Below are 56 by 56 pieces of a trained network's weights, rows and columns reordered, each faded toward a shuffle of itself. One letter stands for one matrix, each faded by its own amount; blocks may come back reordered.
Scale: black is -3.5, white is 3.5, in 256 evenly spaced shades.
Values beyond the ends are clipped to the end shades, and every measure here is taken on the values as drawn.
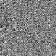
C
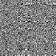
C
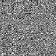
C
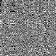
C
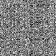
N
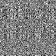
N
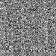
N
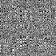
C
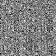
N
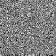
C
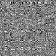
C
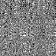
C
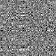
C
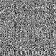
N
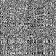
N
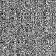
N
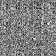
N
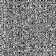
N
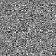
C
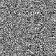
C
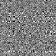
C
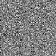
C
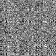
N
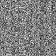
N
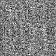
N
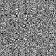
C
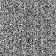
N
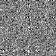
C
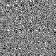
C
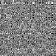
C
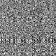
N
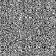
N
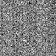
N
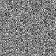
C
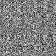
N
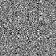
C
